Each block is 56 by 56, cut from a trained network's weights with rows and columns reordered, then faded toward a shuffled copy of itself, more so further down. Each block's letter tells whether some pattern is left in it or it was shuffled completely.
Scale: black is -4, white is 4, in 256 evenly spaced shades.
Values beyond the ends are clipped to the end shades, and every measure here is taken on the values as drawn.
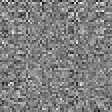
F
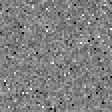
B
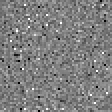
B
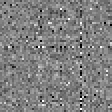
F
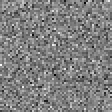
B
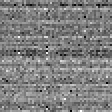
F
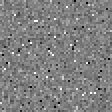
B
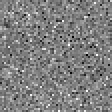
B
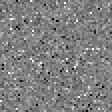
B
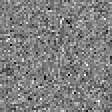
B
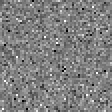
B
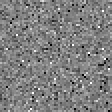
B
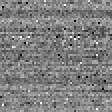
F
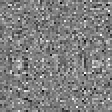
F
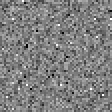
B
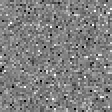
B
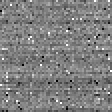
F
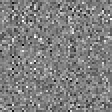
F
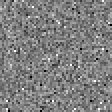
B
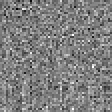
F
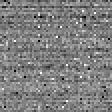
F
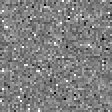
B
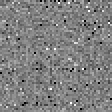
F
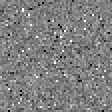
B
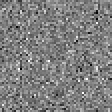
F
